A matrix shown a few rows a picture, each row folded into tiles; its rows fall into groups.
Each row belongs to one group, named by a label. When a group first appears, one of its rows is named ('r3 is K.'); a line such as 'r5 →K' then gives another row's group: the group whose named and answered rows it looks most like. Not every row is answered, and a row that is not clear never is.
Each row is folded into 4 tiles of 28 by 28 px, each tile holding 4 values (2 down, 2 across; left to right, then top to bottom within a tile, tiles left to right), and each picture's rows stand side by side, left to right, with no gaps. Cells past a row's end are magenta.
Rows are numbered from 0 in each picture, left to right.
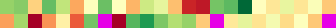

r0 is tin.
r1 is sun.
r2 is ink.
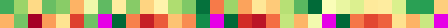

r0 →tin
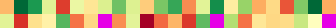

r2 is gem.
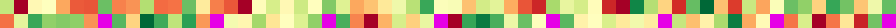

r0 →sun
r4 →sun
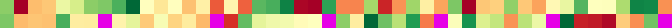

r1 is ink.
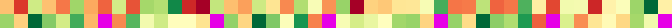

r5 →gem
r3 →sun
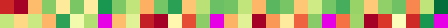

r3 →tin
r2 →tin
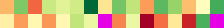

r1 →tin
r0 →gem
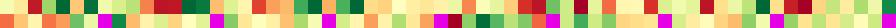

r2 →gem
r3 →ink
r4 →sun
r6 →gem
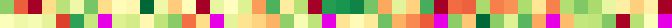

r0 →gem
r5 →ink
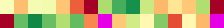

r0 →sun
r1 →ink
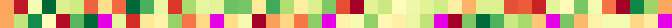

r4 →sun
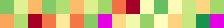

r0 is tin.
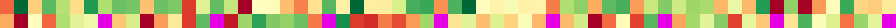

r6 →ink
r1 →tin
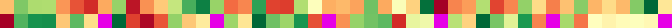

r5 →gem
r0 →sun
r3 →ink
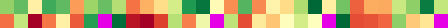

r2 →gem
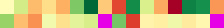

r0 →gem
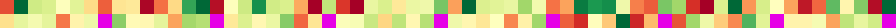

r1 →gem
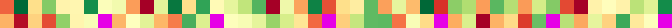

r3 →ink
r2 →ink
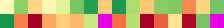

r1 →tin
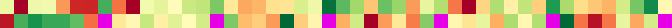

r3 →tin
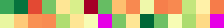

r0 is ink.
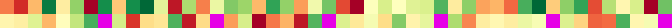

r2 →tin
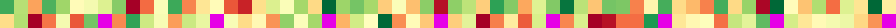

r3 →ink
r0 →tin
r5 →tin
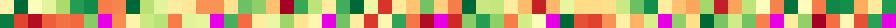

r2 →gem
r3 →ink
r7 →tin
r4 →sun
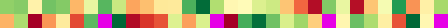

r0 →tin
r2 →sun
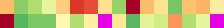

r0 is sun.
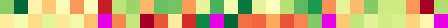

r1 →tin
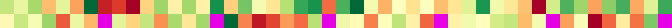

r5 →tin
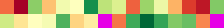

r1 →sun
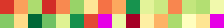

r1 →gem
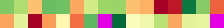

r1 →gem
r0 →tin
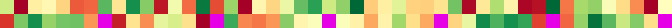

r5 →sun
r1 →ink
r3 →ink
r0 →sun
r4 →sun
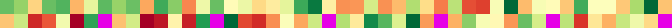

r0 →tin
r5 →gem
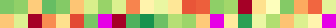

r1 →sun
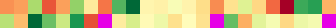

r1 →ink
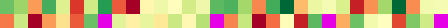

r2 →tin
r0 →tin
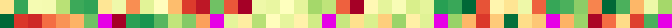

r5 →tin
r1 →sun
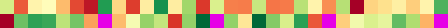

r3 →sun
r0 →sun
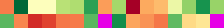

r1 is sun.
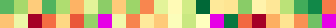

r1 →gem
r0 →tin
